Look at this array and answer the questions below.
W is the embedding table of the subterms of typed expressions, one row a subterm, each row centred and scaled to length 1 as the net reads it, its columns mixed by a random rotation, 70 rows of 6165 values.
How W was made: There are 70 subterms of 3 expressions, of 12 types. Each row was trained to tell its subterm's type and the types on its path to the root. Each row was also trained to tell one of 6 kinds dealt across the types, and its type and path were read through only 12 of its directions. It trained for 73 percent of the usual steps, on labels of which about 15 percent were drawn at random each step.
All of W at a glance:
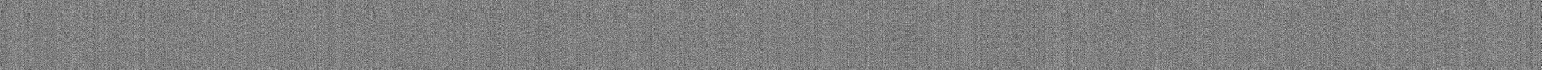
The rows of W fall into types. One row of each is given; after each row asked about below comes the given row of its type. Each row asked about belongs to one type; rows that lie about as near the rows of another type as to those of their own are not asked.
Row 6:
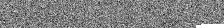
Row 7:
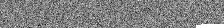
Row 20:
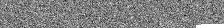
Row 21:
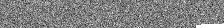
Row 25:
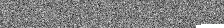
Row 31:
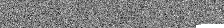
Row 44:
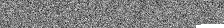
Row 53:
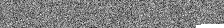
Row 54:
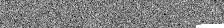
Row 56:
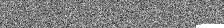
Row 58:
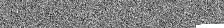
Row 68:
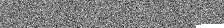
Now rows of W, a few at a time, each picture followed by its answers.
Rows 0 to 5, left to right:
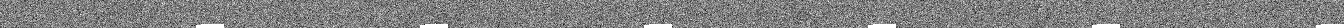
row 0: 31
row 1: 25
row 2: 20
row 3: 53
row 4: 31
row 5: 58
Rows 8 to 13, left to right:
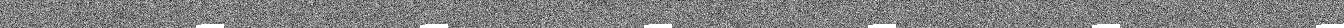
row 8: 31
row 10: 44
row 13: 21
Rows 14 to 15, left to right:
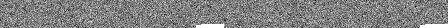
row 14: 21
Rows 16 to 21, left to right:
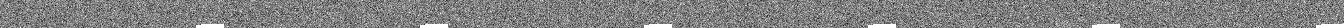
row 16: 68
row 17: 21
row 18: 7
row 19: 68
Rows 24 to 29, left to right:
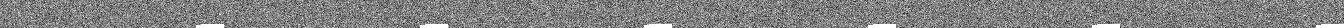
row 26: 56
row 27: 58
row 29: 6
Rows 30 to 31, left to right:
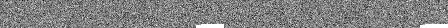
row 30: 56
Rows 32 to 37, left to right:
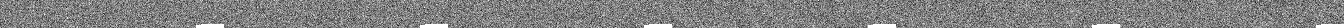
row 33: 6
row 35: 7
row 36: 56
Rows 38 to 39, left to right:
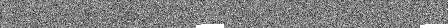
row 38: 53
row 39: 56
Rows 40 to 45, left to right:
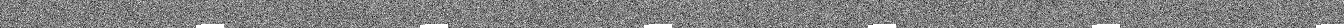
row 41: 31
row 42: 58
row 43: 68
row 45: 53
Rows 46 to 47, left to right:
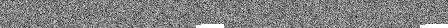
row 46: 44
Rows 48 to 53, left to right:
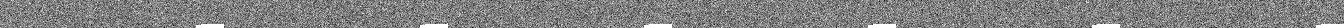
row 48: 6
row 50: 31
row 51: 68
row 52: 7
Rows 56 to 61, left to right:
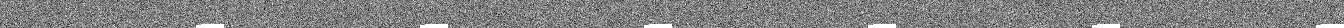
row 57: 53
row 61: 58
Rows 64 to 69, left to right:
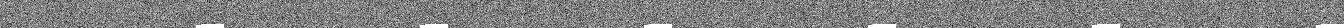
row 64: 68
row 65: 25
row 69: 7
